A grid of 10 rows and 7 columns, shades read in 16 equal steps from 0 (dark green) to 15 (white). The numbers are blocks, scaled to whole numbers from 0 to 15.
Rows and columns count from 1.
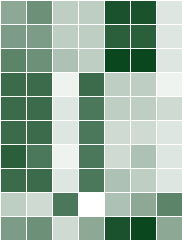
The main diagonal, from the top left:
8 7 10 3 11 12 13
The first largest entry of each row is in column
7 7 7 3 3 3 3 3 4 3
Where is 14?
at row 4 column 3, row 4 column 7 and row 7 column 3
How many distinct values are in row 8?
5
